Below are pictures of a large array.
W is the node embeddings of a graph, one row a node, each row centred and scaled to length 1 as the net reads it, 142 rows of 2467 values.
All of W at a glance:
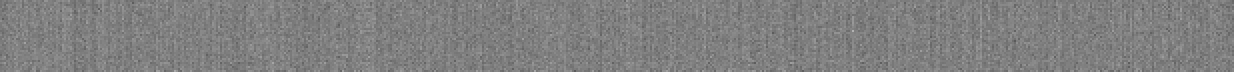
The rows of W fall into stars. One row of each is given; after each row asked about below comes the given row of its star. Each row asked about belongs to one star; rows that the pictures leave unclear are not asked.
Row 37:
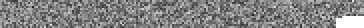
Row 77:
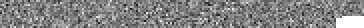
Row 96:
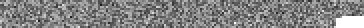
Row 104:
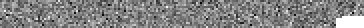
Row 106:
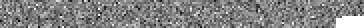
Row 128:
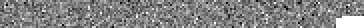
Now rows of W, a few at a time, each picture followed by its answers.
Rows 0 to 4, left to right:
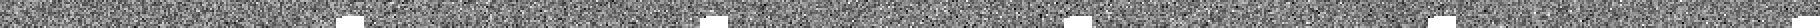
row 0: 77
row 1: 96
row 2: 128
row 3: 104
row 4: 106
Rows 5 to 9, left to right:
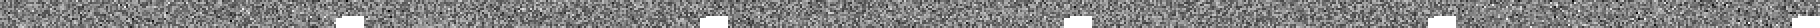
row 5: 37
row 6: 77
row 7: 128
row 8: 104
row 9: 106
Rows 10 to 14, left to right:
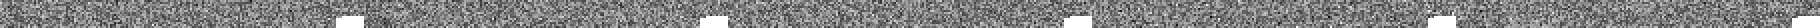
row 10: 106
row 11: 106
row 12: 96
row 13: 104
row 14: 104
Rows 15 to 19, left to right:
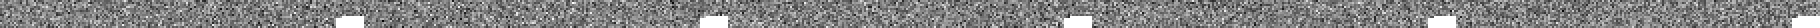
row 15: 96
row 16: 106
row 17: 37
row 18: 37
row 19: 128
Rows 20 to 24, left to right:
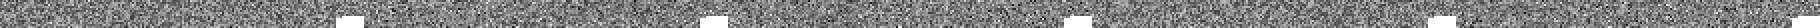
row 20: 96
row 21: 96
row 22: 37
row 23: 37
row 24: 96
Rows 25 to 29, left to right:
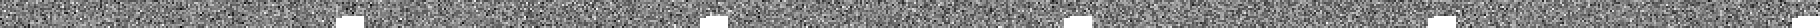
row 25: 104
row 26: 77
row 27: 96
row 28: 96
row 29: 96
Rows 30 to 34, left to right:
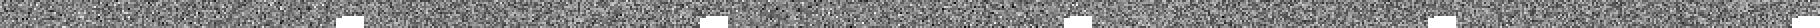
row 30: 106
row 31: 37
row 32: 128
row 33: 96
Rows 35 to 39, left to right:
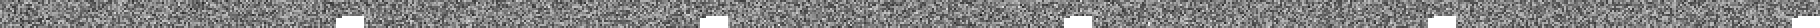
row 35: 96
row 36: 128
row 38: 96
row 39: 37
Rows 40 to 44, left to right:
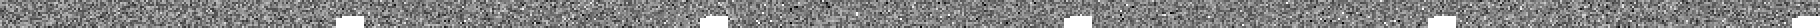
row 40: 37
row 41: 77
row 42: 104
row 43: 106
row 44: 96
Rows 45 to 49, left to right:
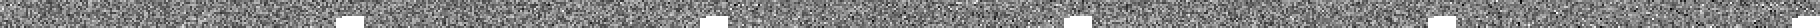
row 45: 77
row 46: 37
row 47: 77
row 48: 77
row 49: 128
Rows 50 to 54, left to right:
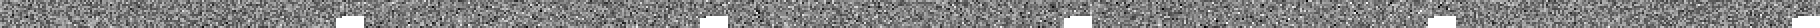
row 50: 77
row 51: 96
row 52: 96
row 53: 128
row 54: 104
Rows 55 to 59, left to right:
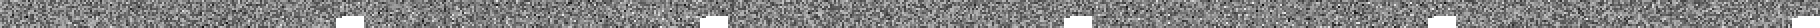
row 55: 77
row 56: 37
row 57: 106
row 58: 128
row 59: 37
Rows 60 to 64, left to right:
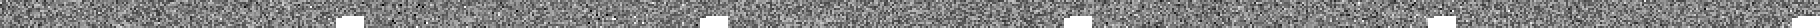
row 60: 106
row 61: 104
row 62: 104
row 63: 37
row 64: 128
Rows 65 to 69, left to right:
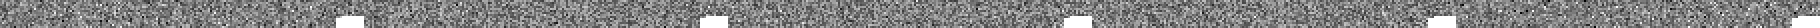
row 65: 106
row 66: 106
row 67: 128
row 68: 37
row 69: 128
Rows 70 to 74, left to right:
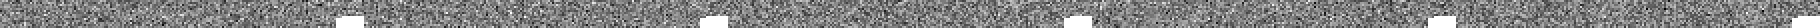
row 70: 37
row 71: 77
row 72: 77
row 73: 104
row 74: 37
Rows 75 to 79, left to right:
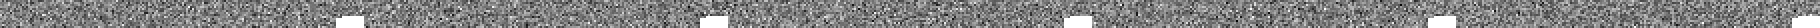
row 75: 37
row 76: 96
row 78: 77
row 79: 77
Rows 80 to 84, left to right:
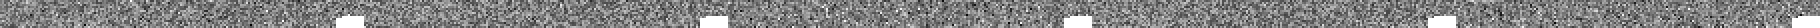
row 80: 104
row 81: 96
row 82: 106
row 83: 77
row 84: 77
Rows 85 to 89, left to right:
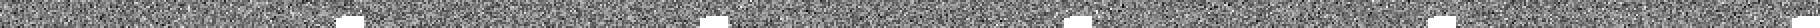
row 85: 37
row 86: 37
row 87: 104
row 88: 104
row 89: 37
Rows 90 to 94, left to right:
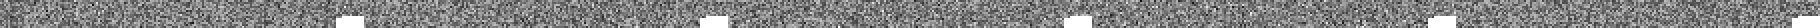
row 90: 106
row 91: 96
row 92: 77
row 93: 96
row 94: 96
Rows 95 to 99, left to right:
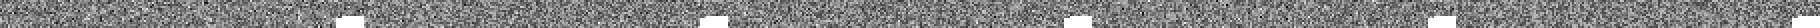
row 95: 37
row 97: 77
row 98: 96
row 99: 106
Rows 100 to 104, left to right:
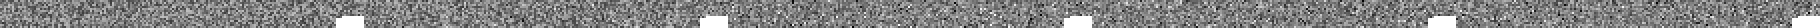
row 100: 128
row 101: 106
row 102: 128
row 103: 96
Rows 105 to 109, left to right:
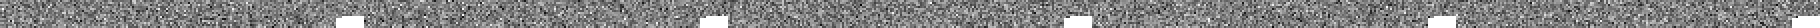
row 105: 77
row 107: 37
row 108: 104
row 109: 37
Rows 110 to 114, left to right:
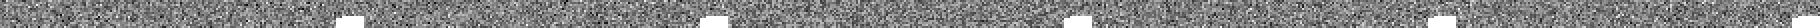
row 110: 106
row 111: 104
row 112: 104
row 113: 77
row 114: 77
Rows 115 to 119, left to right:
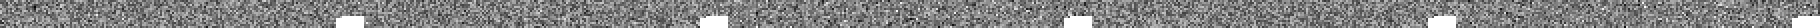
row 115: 128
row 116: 77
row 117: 106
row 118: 77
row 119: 37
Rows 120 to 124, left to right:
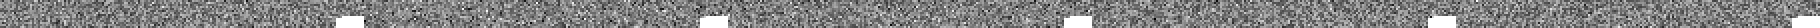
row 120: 37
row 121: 106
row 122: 37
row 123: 106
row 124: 128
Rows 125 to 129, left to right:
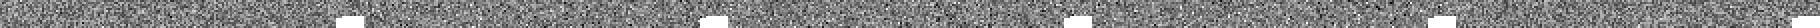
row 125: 104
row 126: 104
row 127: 77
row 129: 37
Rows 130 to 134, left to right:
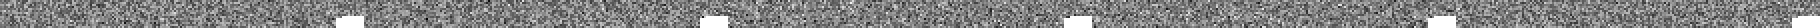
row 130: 104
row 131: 106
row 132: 96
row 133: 37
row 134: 77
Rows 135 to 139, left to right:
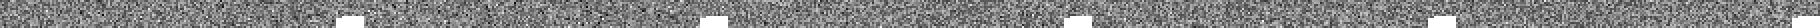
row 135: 104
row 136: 104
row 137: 104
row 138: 106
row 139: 37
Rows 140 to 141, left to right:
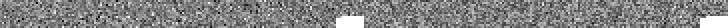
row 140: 106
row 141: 96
